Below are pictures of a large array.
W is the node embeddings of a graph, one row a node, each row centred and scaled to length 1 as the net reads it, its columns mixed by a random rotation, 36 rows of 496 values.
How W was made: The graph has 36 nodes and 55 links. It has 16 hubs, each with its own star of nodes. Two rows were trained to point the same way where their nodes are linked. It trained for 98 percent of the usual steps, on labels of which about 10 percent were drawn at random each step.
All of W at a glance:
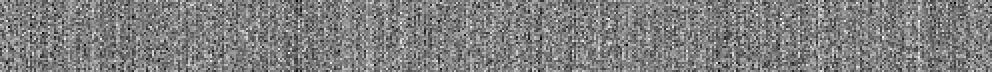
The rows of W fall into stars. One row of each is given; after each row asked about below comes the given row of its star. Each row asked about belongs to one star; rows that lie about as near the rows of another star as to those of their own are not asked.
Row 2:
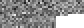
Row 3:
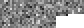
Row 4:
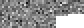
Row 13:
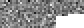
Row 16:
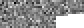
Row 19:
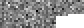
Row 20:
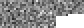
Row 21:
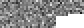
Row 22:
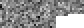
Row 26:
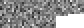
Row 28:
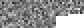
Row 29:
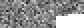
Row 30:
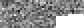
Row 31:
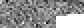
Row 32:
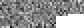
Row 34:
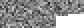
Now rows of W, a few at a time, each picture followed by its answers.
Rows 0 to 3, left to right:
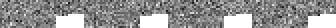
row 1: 32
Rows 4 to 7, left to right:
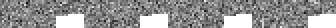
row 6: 22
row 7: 4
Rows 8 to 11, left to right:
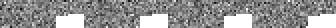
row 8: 26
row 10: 3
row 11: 30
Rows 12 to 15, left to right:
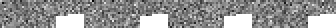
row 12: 28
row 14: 20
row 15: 3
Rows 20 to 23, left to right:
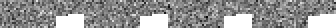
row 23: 19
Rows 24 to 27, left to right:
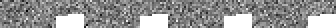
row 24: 29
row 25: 2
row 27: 2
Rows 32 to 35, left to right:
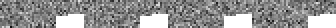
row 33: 13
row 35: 31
